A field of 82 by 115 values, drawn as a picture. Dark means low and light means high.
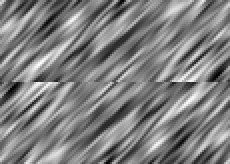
Slope: none. Symmetry: a half turn. Grain: diagonal, up to the right. Histogram: bell-shaped.
